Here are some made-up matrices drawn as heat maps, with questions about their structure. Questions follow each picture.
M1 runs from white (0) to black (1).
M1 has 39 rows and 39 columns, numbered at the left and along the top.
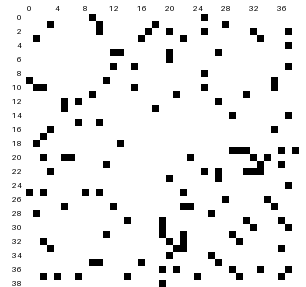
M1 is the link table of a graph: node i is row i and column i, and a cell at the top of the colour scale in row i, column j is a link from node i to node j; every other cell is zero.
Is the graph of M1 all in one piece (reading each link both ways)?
yes
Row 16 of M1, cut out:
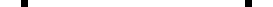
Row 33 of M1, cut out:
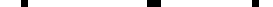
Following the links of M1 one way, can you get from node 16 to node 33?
yes
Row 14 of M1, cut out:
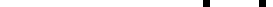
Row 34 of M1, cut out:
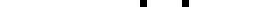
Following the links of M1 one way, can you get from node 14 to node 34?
yes
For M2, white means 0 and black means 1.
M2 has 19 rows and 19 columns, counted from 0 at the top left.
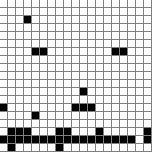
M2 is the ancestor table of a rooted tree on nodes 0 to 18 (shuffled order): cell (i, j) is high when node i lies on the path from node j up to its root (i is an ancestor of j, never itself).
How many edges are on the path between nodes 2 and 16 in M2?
1
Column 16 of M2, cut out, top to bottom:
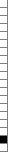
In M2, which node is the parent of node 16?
17
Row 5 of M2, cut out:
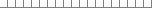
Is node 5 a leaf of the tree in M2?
yes
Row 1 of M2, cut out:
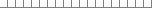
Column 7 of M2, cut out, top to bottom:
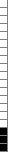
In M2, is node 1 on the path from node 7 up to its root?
no
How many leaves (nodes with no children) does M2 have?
11
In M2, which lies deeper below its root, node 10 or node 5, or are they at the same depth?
node 10
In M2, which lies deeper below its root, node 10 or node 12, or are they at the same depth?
node 10
